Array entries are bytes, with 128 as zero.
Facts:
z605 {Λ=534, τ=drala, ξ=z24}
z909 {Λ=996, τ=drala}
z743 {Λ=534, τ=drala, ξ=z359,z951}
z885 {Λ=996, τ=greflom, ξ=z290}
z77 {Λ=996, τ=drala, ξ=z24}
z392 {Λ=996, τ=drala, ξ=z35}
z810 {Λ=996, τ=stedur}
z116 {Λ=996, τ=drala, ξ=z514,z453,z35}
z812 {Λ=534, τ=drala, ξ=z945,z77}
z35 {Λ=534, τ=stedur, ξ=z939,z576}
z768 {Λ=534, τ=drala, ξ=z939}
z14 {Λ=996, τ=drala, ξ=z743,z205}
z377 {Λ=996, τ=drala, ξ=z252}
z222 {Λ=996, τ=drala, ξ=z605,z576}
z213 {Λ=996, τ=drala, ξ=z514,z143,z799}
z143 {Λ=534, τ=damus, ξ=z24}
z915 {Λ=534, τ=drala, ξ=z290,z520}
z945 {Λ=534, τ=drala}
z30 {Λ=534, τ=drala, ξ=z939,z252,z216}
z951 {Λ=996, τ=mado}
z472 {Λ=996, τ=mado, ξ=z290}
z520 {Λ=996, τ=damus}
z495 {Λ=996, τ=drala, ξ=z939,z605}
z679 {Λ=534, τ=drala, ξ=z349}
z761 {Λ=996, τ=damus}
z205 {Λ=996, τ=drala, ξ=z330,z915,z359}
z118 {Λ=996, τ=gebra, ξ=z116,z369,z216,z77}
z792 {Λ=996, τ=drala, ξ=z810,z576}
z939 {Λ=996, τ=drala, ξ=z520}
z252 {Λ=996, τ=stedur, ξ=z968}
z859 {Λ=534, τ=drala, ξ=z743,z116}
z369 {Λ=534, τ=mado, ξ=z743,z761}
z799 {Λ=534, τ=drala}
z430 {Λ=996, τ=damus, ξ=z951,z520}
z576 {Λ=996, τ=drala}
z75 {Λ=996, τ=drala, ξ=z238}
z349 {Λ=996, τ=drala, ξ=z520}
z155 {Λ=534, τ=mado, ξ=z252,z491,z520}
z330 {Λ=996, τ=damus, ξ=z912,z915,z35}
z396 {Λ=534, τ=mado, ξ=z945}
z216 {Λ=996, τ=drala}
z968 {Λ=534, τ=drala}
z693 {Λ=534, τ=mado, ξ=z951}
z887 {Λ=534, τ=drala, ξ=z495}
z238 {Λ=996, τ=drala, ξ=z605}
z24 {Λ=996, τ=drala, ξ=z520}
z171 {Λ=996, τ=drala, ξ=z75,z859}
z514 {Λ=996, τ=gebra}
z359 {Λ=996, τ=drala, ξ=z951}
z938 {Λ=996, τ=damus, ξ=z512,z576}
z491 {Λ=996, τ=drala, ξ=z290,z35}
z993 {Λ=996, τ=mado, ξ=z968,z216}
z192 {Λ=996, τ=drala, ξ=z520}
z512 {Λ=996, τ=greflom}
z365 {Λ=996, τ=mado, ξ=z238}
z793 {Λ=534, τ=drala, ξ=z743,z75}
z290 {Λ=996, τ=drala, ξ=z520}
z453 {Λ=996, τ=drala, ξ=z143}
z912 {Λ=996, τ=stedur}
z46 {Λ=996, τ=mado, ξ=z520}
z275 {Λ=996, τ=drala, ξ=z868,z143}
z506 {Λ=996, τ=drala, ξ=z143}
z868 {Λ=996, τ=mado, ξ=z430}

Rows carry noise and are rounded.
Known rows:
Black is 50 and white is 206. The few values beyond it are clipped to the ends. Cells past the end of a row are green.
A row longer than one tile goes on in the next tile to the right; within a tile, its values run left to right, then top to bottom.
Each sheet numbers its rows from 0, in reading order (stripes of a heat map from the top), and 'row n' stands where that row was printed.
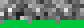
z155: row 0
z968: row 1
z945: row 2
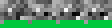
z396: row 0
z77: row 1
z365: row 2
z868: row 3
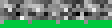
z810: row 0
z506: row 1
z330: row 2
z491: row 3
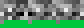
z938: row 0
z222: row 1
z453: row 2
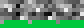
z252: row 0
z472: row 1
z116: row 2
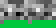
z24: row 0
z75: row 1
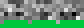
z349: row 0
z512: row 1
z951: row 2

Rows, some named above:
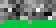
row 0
z35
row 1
z993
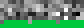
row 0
z605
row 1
z359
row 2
z520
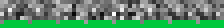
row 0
z155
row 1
z945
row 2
z118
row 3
z693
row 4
z430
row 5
z915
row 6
z743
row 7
z743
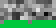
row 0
z885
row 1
z77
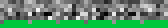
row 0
z605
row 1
z46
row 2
z514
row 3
z143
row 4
z761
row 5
z392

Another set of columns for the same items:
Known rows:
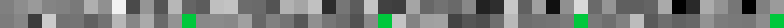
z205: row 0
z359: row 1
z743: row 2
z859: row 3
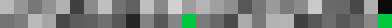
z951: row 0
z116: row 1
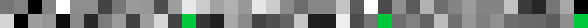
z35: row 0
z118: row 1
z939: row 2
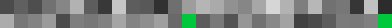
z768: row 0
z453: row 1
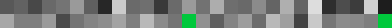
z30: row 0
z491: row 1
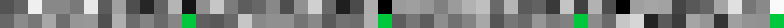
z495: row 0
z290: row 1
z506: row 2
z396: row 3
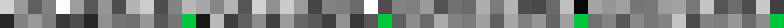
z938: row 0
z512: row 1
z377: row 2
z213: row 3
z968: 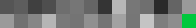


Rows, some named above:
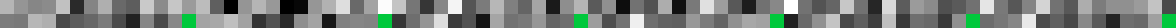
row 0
z951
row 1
z369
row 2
z330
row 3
z915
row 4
z520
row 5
z46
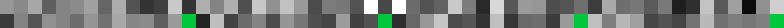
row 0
z171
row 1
z512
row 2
z520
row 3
z743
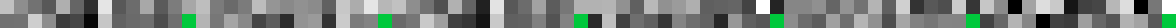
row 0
z430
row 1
z868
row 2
z430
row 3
z885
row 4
z392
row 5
z143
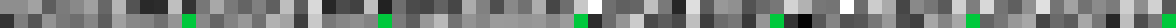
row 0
z171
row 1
z491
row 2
z945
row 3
z520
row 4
z810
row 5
z993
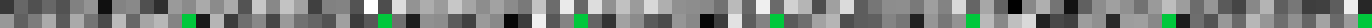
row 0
z605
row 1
z512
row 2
z514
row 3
z514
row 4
z472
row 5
z155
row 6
z77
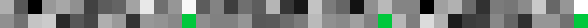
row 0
z396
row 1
z793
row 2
z693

